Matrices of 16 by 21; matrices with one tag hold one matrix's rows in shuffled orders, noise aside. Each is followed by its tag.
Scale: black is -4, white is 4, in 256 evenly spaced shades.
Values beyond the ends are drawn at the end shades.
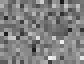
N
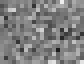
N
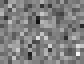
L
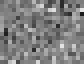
N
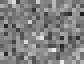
N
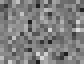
L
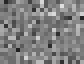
N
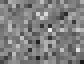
L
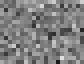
N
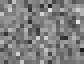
L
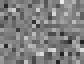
N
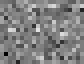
N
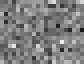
N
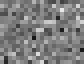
N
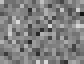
L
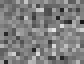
N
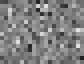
L
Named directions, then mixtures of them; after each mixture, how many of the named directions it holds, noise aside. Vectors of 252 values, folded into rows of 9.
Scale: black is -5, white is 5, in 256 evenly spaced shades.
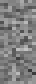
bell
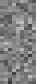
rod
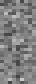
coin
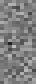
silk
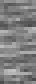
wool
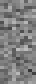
one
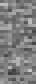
three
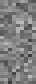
one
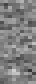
two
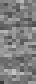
three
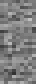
three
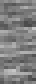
one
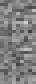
three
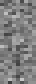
one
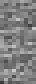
three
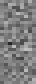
two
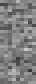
three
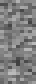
three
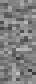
one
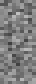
three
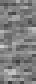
two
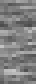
one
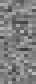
three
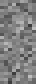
one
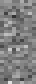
three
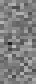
one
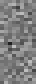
one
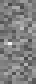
two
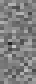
one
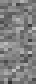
two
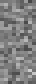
two
